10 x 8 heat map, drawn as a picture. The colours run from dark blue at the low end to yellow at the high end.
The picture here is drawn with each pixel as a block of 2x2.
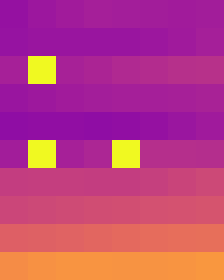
Average level on the scale: 50%. Slope: up to the bottom. Lone odd cells: 3, each higher than its neighbours.
